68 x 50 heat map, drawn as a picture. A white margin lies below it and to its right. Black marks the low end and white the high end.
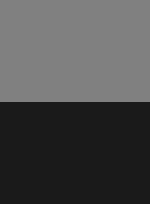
The table splits into 2 rows of 1 panel. Panel 1,1: middling, flat. Panel 2,1: very low, flat.
